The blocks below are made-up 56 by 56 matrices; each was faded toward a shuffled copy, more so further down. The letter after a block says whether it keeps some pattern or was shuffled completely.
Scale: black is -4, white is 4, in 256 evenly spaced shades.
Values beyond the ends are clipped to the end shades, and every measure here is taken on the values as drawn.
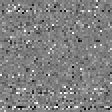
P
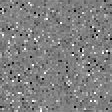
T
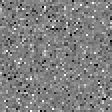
T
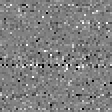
P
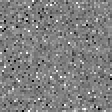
T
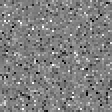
T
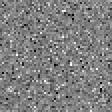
T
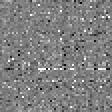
P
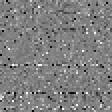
P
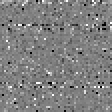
P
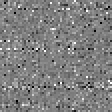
P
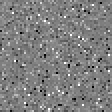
T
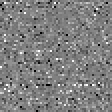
P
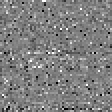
P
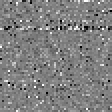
P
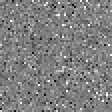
T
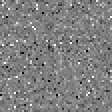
T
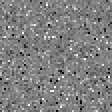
T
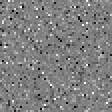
T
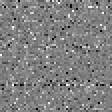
P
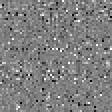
P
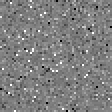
T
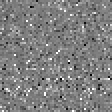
P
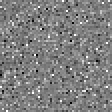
T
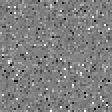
T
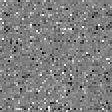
P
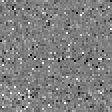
P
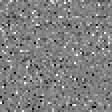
P
